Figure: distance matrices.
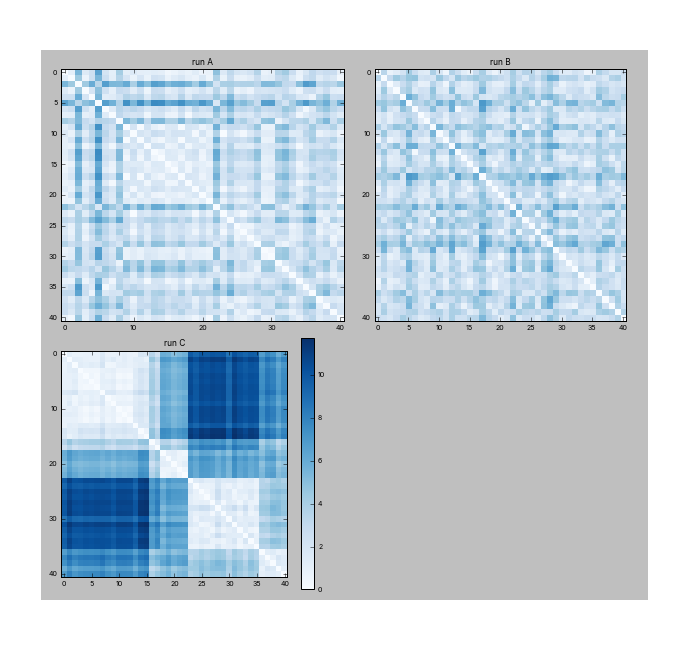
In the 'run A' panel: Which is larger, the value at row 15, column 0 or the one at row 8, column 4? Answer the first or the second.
the second
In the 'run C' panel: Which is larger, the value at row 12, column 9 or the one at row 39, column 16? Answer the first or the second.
the second
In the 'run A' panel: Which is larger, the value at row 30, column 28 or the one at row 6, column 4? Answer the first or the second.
the first
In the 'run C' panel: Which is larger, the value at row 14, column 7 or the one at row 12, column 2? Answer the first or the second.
the first
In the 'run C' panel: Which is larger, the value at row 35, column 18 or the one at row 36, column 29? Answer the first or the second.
the first
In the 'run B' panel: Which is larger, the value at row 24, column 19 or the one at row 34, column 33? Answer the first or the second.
the first
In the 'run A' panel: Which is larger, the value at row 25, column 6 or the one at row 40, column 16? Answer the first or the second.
the first
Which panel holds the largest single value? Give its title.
run C
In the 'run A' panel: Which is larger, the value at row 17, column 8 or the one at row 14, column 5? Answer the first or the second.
the second
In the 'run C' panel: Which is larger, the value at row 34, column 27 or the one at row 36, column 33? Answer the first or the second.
the second
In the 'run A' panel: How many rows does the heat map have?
41
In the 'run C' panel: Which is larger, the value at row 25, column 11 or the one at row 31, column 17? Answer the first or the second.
the first
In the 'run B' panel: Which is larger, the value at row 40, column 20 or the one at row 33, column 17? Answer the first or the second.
the second
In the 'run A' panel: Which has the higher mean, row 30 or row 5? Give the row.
5
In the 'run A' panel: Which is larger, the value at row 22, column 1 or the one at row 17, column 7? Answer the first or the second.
the first
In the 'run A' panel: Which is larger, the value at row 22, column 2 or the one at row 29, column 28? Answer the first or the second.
the second
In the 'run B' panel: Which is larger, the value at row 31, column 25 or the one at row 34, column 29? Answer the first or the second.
the first
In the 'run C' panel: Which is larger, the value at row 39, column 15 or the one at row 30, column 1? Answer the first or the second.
the second
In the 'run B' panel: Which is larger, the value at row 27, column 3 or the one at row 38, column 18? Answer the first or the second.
the first
